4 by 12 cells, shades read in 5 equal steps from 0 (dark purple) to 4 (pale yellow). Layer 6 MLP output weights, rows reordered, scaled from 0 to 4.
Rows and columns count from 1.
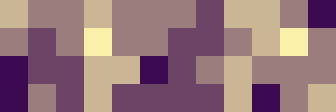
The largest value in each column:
3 2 2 4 3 2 2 2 3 3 4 3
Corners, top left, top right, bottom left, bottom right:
3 0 0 3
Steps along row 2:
down up up down same down same up up up down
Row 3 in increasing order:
0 0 1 1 1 2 2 2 2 3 3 3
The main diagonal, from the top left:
3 1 1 3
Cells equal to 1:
12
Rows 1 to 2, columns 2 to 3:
2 2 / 1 2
